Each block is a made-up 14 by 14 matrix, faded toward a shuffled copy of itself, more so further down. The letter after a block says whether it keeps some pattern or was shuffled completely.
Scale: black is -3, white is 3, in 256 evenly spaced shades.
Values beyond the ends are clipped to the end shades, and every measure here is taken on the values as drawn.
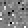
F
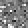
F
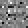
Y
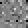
Y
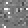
Y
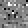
Y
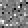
F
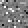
F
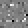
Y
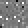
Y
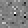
F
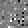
F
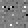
Y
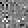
Y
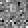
Y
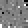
F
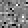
F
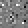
F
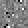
F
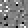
Y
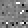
Y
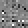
Y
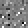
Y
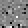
Y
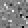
F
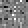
Y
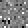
Y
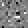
Y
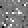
F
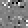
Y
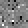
Y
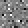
F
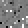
F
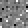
F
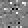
Y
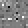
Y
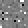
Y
